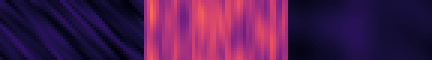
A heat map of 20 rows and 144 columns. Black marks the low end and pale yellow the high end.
It is made of 1 by 3 panels. Panel 1,1: very low, slanting down to the right, faint in contrast. Panel 1,2: middling, streaked downward. Panel 1,3: very low, smooth, faint in contrast.
